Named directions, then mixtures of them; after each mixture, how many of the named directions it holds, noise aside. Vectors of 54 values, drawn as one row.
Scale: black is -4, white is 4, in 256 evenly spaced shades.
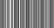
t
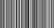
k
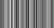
two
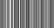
one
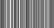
one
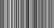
two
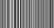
two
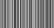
two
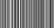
two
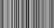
two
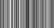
two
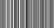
one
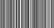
one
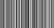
one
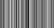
two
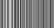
two
